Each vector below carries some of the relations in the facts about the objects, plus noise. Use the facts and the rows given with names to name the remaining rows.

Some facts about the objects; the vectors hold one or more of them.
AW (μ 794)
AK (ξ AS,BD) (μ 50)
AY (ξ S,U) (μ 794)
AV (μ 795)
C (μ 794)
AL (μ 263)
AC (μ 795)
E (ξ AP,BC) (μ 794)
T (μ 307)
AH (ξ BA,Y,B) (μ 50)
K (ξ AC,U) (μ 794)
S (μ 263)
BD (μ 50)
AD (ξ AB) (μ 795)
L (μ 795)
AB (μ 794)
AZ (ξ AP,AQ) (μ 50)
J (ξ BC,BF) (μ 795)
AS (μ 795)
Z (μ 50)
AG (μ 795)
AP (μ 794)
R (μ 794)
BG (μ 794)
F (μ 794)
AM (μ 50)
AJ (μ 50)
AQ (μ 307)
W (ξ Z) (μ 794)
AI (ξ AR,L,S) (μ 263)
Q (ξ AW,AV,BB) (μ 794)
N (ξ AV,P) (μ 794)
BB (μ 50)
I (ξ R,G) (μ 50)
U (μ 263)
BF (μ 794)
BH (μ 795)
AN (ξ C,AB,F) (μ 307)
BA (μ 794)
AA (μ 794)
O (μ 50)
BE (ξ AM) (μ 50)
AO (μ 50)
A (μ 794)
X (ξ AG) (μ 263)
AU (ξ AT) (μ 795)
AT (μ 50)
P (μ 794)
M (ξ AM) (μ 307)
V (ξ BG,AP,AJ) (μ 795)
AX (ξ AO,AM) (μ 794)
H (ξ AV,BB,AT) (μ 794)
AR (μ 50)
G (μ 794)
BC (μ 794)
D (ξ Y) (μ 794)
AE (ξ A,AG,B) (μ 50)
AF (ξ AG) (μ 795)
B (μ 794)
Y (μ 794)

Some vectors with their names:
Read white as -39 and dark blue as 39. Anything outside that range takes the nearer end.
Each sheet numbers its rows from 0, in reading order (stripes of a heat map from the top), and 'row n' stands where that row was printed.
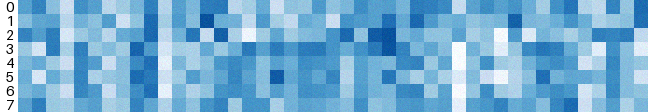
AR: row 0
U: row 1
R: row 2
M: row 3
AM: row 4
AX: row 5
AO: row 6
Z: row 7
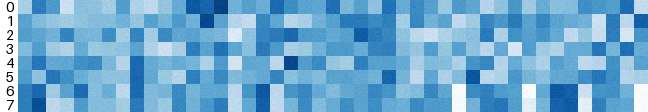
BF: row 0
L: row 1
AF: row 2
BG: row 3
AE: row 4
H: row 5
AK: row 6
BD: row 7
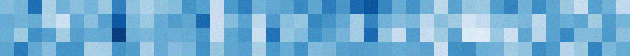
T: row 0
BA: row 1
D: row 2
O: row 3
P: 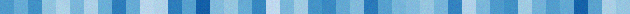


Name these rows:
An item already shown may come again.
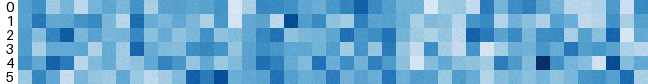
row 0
AG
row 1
AE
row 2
AU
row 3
W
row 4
AD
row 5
BC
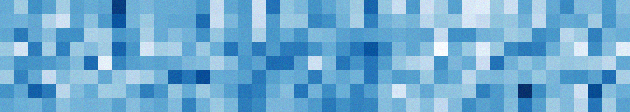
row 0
D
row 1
Y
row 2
O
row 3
M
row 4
X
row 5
BC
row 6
AD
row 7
BH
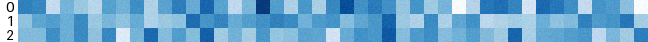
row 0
AS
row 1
E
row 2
AI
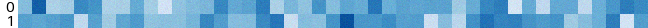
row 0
AJ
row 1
AV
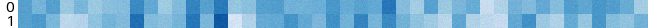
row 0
AA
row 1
A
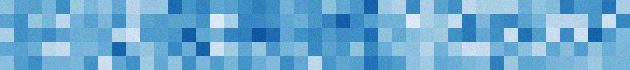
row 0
E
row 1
AG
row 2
J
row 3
B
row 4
AL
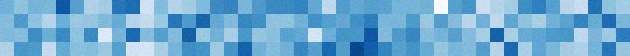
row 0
BE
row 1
AP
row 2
AI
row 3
AQ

